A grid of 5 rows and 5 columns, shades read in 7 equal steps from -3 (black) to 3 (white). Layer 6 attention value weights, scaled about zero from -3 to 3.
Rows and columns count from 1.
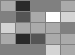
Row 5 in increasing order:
0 0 0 1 2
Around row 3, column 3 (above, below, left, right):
1 -1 1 1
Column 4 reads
0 3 1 1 2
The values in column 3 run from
-1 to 1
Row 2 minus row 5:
0 -1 1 1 1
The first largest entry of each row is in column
1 4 1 1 4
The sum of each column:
4 -4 1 7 5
